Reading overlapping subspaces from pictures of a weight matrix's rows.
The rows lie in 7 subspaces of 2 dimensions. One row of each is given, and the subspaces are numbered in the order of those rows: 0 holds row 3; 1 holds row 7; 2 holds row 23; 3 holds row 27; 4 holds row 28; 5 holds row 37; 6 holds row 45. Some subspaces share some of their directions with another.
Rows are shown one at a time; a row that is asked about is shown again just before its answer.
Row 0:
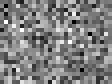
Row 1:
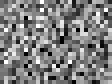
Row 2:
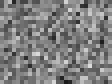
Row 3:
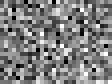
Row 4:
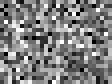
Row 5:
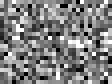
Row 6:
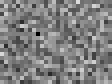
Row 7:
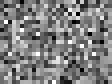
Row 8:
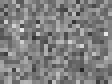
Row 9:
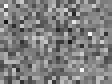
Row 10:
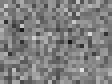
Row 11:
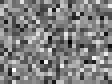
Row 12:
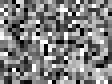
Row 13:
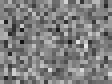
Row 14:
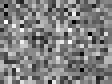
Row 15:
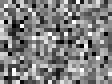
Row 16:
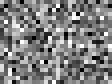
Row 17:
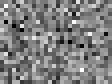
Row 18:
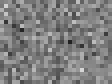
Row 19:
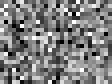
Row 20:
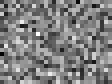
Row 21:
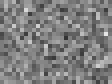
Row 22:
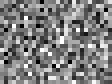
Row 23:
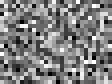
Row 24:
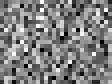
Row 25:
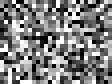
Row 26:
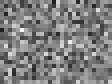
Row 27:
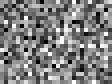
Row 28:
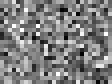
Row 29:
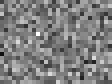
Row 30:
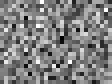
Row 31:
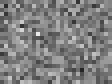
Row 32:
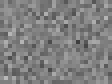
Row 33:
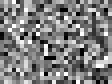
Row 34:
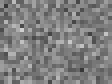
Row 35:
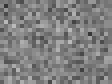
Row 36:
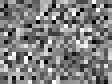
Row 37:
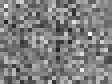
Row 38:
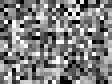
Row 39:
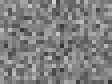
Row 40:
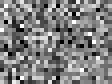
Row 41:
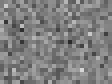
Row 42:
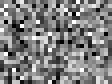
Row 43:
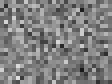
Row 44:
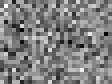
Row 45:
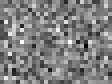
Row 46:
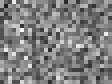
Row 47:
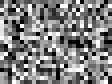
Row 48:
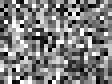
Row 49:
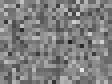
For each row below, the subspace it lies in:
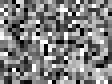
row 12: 4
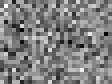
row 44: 1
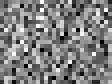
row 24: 3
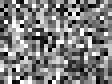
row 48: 0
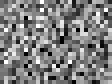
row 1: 3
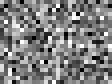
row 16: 2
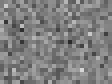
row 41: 6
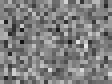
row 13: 6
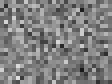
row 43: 0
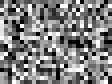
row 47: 5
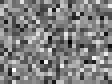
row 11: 2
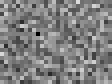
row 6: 2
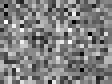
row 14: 5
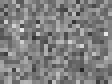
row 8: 4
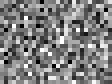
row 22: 3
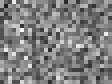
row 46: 1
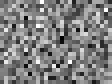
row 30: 3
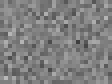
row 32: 6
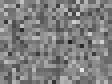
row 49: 1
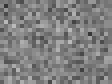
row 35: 5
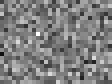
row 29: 2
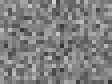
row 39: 0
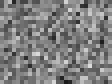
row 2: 1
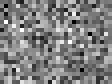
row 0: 5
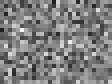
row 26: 0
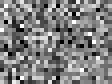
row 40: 4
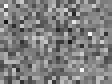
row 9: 5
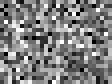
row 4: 6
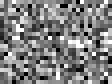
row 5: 5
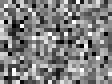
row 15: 6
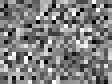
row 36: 6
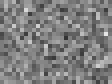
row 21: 4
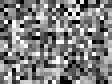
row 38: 1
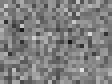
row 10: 6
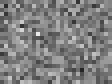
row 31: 2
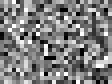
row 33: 4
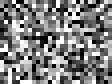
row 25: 3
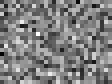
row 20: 2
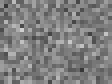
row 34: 1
